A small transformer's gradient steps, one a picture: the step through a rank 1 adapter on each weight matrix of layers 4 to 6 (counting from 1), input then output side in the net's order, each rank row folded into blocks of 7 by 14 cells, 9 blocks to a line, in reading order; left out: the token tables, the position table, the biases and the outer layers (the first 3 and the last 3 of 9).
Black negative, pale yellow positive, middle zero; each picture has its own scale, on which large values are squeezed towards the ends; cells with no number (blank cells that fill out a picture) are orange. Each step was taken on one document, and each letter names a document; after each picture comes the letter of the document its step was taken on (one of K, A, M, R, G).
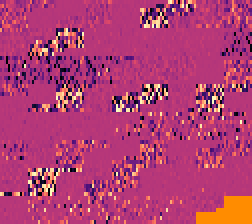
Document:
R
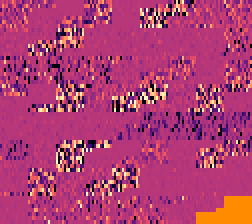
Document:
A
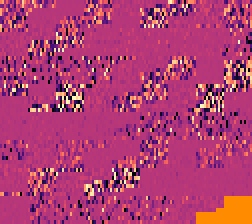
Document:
R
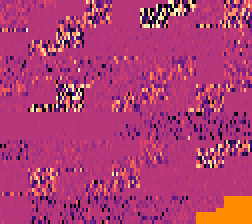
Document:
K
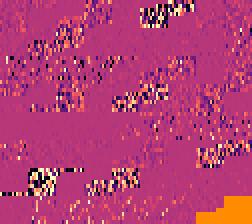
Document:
K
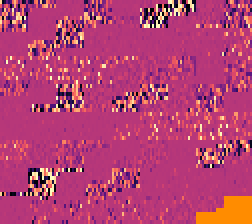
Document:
K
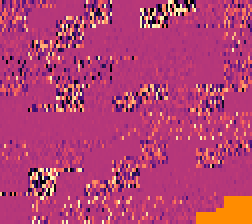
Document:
K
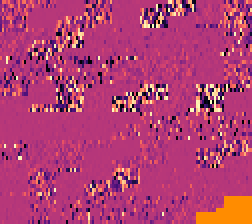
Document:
K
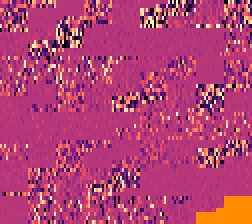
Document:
A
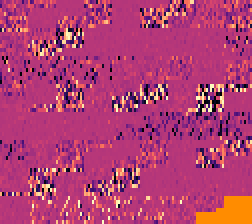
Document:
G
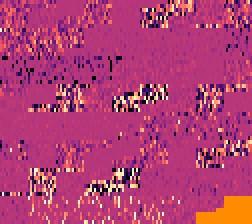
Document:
G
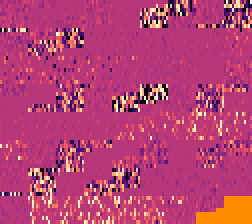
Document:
G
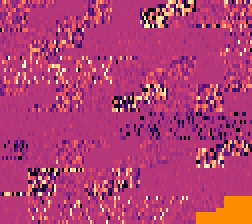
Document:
R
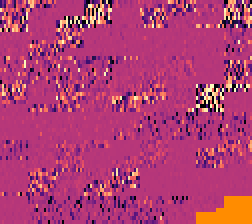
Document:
A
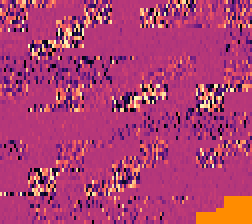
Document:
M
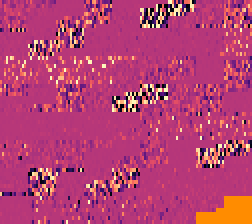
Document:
K
